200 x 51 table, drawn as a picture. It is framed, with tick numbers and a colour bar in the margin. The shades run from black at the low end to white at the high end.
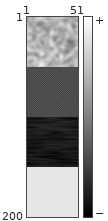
It is made of 4 by 1 panels. Panel 1,1: high, blotchy. Panel 2,1: low, checkered, faint in contrast. Panel 3,1: very low, streaked across, faint in contrast. Panel 4,1: very high, flat.
